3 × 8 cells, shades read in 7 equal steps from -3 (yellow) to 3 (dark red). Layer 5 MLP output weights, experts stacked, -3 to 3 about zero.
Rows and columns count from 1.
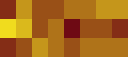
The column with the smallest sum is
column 2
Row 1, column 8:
-1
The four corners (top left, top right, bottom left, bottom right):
2 -1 2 0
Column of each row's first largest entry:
1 5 1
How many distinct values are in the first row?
4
